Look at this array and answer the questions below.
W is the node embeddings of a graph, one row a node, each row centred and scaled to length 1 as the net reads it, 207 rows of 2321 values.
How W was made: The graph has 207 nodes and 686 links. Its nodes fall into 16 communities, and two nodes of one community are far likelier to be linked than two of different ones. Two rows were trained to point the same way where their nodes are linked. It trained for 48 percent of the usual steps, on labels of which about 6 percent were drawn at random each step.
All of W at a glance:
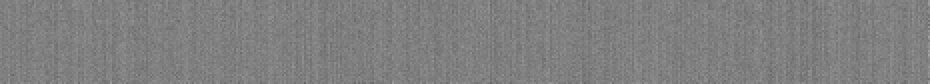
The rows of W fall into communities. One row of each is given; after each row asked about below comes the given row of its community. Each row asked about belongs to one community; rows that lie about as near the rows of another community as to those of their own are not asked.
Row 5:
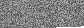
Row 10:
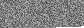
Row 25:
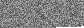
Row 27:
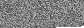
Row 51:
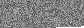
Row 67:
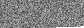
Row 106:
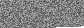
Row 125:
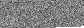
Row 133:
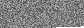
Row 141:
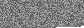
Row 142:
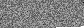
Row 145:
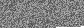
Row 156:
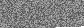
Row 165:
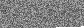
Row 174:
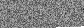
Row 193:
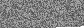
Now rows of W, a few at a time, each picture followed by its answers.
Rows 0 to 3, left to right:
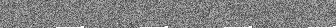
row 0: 51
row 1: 125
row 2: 67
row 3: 106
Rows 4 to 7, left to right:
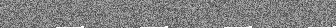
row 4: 106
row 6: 10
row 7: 27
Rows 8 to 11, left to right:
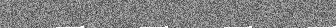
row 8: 193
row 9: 125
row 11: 67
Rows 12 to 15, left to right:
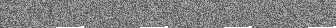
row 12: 10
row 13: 125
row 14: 145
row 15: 25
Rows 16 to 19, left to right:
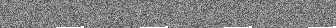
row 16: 145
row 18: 67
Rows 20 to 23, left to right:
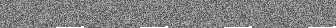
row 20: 5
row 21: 5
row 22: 142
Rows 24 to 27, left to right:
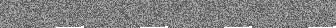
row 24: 67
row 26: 27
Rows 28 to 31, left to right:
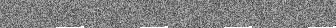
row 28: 165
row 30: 125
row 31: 141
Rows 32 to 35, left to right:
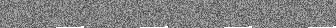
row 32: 51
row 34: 10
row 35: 174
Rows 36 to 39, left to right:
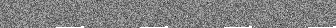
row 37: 141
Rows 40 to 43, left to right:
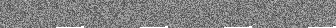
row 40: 27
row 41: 141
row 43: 156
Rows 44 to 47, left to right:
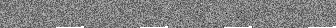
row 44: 27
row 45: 25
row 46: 133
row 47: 133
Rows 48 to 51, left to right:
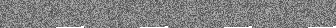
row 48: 51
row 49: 125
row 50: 27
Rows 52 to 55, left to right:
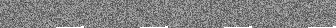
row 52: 106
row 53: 174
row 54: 10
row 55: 10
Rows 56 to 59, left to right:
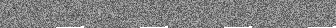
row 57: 51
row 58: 25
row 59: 142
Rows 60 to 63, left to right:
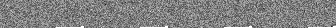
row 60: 165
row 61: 141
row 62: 193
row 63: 27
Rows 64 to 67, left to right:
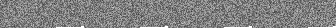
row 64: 10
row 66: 145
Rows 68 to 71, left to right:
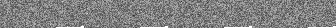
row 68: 193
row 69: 5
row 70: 193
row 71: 141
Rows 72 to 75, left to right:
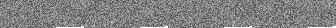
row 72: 174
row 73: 133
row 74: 106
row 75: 156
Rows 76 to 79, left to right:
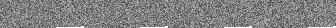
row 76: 125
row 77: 67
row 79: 125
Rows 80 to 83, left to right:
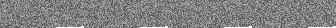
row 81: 145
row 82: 145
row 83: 145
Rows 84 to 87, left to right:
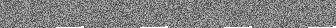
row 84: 27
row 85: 25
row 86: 141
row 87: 145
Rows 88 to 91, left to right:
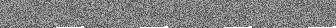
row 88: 25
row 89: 10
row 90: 142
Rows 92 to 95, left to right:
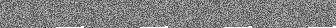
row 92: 27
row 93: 174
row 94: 125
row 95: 165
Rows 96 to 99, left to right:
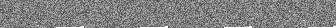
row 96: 156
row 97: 67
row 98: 25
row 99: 141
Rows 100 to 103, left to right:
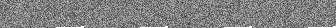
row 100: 145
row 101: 133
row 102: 25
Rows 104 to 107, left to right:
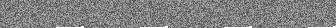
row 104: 27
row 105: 10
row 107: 142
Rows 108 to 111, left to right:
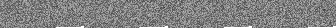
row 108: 27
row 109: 142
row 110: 145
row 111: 133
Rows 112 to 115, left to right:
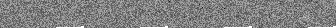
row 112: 106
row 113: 51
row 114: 156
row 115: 174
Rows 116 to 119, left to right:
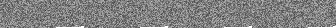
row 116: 156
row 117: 51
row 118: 67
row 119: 106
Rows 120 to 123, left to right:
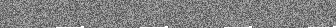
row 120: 133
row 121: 27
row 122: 106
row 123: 133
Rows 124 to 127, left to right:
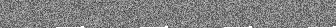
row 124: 27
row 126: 145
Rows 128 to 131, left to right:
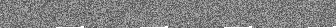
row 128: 10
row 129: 67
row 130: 51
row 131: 133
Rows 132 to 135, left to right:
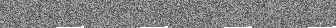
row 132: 193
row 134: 106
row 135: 145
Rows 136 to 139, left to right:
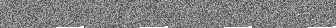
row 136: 133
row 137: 67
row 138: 142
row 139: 165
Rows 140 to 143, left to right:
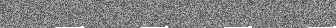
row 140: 156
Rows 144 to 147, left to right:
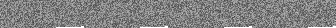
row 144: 174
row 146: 27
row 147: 165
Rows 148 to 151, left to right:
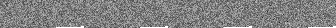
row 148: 165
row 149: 5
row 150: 142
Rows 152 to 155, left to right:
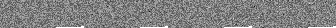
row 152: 141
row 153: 51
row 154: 165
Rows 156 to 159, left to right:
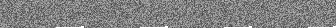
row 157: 25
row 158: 174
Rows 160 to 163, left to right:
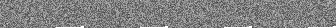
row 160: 165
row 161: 25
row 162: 25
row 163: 193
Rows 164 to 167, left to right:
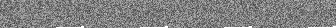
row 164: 141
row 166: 125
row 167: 165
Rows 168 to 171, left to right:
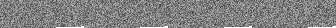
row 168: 174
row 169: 67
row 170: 67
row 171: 165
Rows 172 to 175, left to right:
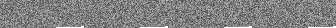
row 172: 141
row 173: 106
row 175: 25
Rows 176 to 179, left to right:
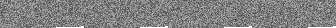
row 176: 67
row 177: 106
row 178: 133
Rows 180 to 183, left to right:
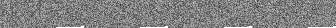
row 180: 193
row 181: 156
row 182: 27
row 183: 156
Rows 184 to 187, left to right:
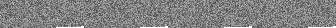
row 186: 10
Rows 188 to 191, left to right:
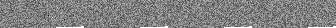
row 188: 25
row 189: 174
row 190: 156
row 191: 156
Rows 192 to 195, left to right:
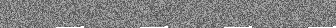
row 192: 125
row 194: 145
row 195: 5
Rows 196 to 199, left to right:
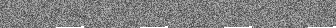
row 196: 10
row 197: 10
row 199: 133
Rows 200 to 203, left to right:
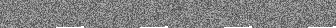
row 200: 25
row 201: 145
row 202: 141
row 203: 145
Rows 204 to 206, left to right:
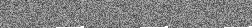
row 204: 67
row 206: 25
